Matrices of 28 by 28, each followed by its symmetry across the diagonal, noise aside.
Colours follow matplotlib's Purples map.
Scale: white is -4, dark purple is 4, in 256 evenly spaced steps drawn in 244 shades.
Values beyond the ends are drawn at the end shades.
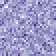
symmetric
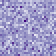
neither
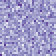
neither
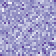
symmetric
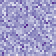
symmetric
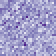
symmetric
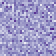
neither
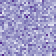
neither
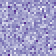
neither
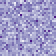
neither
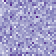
neither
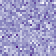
neither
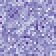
symmetric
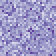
symmetric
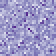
symmetric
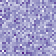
neither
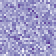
neither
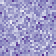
symmetric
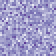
neither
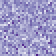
neither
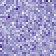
symmetric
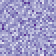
symmetric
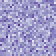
neither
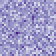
symmetric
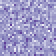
neither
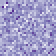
symmetric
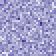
symmetric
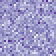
symmetric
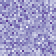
symmetric
